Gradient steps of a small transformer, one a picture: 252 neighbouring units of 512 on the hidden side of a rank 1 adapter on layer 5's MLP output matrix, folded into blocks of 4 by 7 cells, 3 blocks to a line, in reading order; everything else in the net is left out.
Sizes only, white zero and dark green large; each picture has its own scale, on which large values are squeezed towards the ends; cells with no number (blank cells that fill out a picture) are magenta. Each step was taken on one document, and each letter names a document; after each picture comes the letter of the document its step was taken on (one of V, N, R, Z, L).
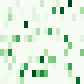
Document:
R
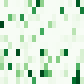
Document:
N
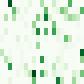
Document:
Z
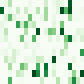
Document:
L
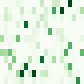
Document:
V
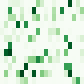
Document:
R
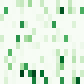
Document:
Z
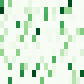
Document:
L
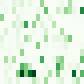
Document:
Z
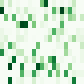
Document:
L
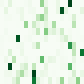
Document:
V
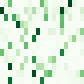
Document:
L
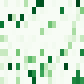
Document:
N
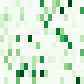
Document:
V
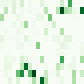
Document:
Z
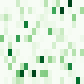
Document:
V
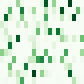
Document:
R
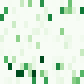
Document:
Z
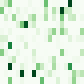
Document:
L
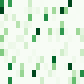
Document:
L
